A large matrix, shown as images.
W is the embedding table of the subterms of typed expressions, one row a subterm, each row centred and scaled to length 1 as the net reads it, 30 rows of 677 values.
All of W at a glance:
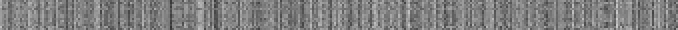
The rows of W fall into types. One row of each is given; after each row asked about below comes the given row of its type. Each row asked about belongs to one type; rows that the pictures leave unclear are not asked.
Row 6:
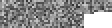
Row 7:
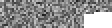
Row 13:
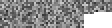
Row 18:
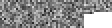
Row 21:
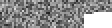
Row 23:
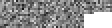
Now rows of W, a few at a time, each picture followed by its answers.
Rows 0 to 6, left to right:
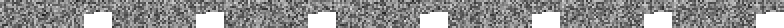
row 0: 7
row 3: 21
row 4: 13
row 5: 6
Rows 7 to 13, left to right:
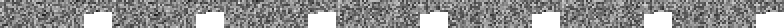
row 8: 7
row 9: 23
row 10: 6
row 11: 13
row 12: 6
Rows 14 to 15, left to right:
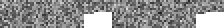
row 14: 13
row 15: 21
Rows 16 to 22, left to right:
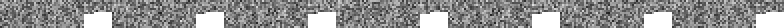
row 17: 21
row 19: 6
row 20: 18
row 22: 13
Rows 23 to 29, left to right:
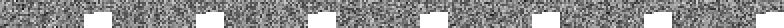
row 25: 13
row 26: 7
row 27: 7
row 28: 21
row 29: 21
